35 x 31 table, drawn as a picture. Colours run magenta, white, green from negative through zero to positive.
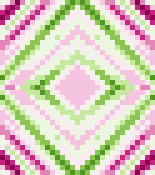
Slope: none. Mirror symmetry: left to right and top to bottom. Calmest part: centre.
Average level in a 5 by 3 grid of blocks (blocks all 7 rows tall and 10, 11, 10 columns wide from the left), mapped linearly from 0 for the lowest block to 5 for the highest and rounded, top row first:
050
333
424
333
050
